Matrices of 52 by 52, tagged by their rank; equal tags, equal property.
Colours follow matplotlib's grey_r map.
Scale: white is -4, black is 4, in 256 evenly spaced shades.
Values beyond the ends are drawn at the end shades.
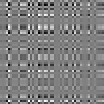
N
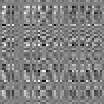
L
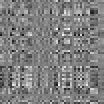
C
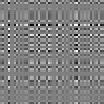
N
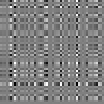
N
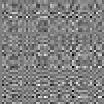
C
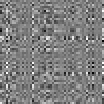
C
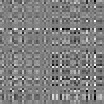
L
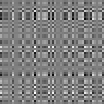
N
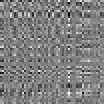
C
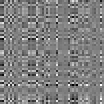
L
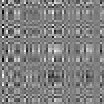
L
